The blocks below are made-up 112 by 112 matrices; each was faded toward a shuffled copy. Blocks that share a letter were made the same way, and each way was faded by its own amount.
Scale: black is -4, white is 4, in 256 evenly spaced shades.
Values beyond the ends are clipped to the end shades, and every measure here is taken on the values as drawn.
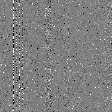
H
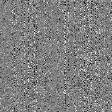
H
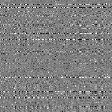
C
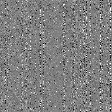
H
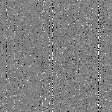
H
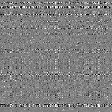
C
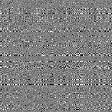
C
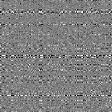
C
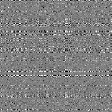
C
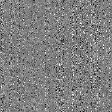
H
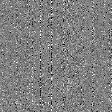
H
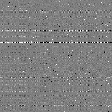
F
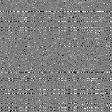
F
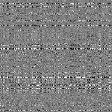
C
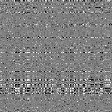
F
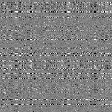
C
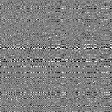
F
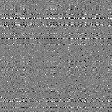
F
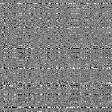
C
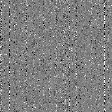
H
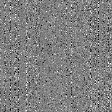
H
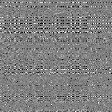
F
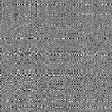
C
